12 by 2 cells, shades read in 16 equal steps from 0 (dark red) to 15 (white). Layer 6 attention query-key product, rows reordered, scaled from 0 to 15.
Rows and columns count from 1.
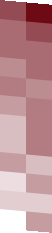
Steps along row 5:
up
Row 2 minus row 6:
-3 -3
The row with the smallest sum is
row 1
